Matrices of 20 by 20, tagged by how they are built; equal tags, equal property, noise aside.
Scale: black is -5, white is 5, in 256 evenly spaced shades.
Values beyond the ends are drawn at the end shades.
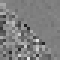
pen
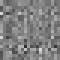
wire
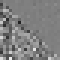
pen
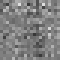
wire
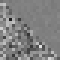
pen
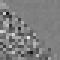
pen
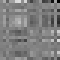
wire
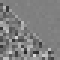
pen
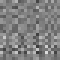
wire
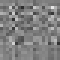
wire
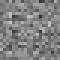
wire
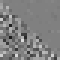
pen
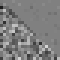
pen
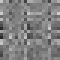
wire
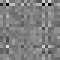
wire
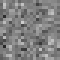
wire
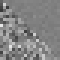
pen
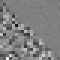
pen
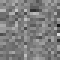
wire
